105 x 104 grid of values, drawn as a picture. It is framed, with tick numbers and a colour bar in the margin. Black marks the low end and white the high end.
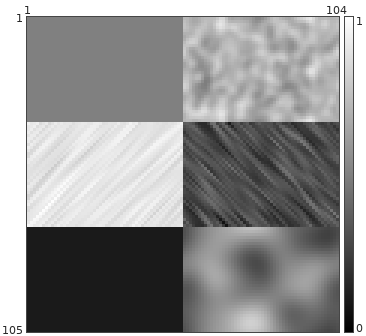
It is made of 3 by 2 panels. Panel 1,1: middling, flat. Panel 1,2: high, blotchy. Panel 2,1: very high, slanting up to the right, faint in contrast. Panel 2,2: low, slanting down to the right. Panel 3,1: very low, flat. Panel 3,2: middling, smooth, strong in contrast.
